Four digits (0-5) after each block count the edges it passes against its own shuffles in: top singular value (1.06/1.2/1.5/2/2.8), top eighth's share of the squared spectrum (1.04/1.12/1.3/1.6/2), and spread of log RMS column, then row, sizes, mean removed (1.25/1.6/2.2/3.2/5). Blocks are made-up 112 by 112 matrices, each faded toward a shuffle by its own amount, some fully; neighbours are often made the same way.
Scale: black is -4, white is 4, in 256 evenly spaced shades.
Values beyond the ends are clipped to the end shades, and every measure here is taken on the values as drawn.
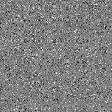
4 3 1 1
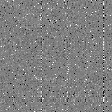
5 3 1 1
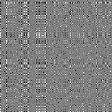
5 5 4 3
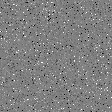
0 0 0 0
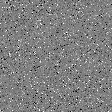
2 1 0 0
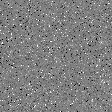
0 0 0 0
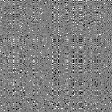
5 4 3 2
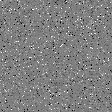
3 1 0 0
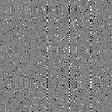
5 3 2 1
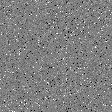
1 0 0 0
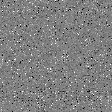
1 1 1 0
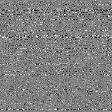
2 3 0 4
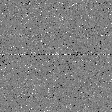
3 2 0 1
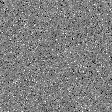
0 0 0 0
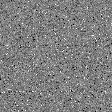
1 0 0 1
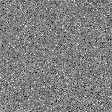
0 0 0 1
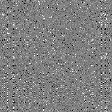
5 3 2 2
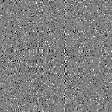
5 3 2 2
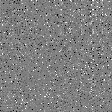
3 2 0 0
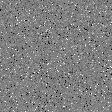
0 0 0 0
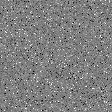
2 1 0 0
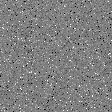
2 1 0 0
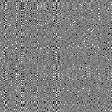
5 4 3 3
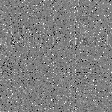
4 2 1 1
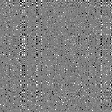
5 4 3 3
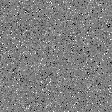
3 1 0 0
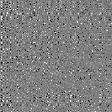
5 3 2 2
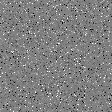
0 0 0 0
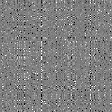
5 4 3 2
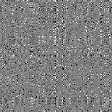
5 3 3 2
